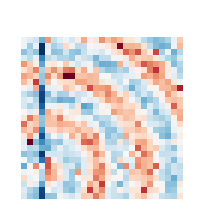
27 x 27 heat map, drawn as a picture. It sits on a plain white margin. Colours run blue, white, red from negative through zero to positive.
Rings: centred on the bottom left. Odd lines: column 4. Mirror symmetry: none. Average level on the scale: 50%.
